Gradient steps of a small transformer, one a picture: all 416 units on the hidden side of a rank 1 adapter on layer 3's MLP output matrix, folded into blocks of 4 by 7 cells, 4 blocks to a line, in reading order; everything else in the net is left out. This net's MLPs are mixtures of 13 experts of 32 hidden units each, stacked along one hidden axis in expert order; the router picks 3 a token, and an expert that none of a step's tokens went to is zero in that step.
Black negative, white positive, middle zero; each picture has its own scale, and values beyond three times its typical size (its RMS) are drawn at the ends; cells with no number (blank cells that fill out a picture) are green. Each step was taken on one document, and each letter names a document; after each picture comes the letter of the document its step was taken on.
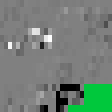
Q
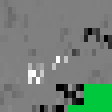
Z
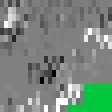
Z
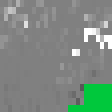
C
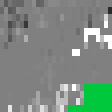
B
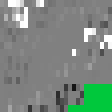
B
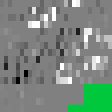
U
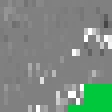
C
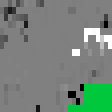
C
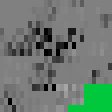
Q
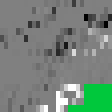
Q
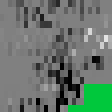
Q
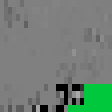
Z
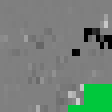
C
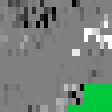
C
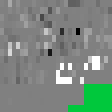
U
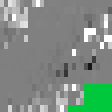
B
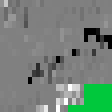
Z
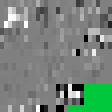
Z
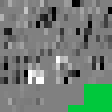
U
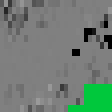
B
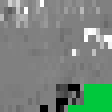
Z
